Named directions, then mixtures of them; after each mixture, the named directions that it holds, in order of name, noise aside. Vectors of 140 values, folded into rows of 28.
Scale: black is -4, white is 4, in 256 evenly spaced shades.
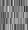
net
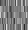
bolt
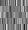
bolt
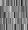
bolt, net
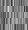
net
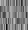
bolt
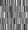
bolt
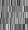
bolt, net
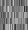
net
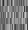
net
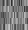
net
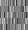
bolt, net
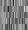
net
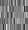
bolt, net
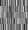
bolt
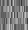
net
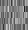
bolt, net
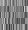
bolt, net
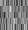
bolt, net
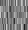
bolt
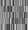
net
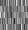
bolt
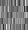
bolt, net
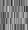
net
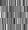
bolt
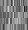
net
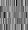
bolt
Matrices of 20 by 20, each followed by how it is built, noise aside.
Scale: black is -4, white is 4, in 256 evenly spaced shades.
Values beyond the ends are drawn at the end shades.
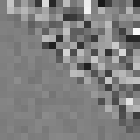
upper triangular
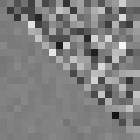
upper triangular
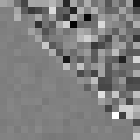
upper triangular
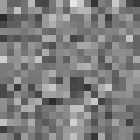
low rank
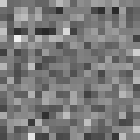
low rank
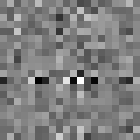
low rank
